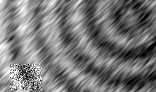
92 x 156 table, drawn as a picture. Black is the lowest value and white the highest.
Slope: up to the left. Histogram: bell-shaped. Roughest part: bottom left. Odd patch: rougher, in the bottom left. Rings: centred on the top right.
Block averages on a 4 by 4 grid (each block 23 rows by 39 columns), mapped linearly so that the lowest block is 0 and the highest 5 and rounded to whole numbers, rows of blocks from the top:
5 4 2 0
5 3 2 1
5 3 2 0
5 3 2 0
